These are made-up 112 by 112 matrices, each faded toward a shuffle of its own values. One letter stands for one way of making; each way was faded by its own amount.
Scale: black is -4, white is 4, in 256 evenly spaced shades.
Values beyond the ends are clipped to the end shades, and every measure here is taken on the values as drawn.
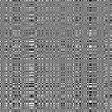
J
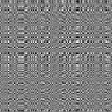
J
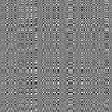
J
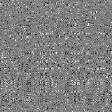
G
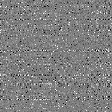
G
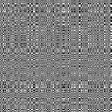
J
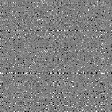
G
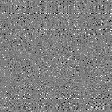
G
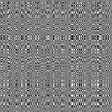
J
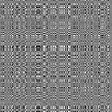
J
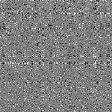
G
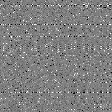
G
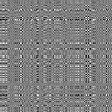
J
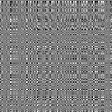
J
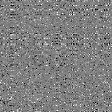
G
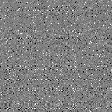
G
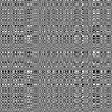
J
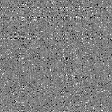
G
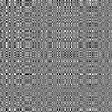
J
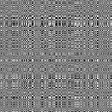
J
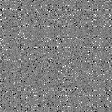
G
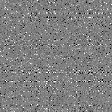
G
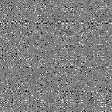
G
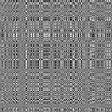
J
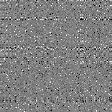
G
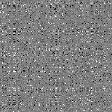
G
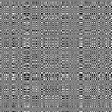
J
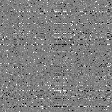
G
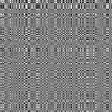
J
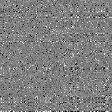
G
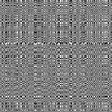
J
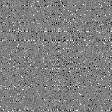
G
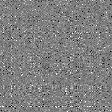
G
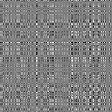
J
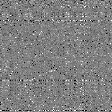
G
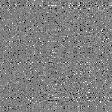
G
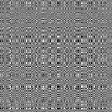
J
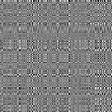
J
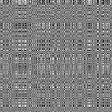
J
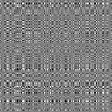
J
